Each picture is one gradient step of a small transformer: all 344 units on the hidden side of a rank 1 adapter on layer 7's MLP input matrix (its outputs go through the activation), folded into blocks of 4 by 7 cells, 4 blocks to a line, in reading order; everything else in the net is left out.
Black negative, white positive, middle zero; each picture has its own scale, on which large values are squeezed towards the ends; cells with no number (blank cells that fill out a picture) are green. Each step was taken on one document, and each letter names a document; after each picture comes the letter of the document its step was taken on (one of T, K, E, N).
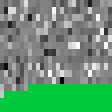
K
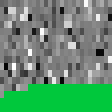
K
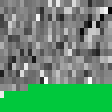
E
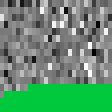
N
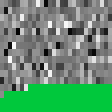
K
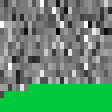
E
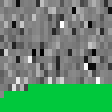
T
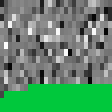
E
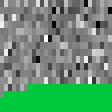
N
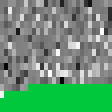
K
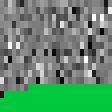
T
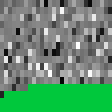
K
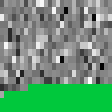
E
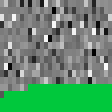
N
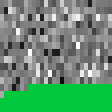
K
